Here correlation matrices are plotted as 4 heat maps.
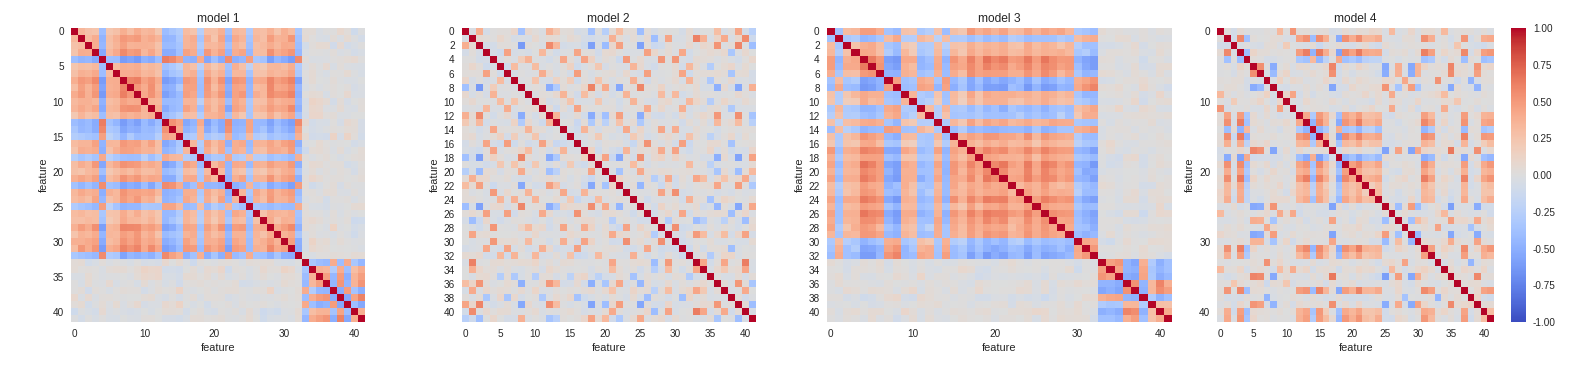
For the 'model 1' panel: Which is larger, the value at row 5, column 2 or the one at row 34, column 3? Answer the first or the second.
the first
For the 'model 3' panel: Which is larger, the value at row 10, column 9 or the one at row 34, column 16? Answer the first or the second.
the first
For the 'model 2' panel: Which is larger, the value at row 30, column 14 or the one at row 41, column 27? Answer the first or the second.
the first
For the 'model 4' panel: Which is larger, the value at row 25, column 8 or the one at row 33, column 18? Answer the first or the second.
the first
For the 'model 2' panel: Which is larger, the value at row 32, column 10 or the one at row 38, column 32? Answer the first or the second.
the first
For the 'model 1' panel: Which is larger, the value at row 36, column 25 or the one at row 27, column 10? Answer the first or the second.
the second
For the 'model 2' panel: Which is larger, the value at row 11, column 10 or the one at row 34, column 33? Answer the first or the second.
the second
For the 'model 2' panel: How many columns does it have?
42
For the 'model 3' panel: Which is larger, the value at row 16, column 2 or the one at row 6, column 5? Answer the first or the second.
the second
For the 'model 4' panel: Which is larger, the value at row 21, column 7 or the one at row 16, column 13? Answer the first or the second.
the second
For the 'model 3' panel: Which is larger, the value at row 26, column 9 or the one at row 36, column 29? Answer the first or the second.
the first
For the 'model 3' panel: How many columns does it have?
42
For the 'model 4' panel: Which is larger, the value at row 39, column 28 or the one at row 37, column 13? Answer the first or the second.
the second
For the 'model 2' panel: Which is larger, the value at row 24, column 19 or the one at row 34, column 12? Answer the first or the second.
the first
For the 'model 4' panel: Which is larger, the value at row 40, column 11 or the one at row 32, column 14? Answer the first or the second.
the first
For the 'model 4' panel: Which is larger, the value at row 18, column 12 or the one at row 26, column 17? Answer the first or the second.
the second
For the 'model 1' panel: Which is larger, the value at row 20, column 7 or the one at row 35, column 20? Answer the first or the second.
the first
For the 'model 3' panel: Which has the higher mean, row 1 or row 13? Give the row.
13
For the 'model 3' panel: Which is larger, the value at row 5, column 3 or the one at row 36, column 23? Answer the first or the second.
the first
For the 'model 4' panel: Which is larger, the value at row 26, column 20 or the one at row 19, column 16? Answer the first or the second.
the second
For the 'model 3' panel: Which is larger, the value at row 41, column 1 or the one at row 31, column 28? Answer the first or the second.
the first
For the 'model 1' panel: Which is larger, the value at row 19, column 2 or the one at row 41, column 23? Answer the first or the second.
the first
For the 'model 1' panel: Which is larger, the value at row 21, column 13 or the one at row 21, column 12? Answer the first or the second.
the second
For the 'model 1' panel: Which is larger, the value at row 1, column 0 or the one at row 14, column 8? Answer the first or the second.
the first
